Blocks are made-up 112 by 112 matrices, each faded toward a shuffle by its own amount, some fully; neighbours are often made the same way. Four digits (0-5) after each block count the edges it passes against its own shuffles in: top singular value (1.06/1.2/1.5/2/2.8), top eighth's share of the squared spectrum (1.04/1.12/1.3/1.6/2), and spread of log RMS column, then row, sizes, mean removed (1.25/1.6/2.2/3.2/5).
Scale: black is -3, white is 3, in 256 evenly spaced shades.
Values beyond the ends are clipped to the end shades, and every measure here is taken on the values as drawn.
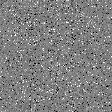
3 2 1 1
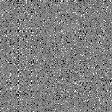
4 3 2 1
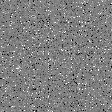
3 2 1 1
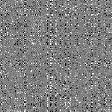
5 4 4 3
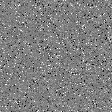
2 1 1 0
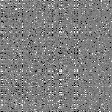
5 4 3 2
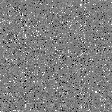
3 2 2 1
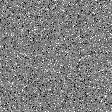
1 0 0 0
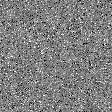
2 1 0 0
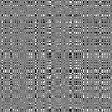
5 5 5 4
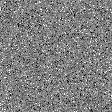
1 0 0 0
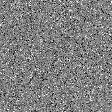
0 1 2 0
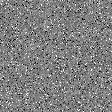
3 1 0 0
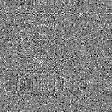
4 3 2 2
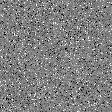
0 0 0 0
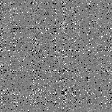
4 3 2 2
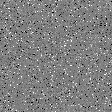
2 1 0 0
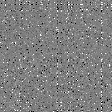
4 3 2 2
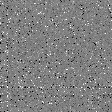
3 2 1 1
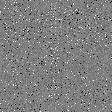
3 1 0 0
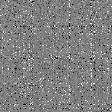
4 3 2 2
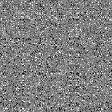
4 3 2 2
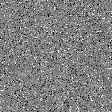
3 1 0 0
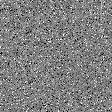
3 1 0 0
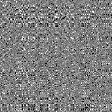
5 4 3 3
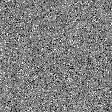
2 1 0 0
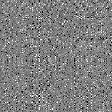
4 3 3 1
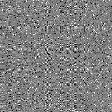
5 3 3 2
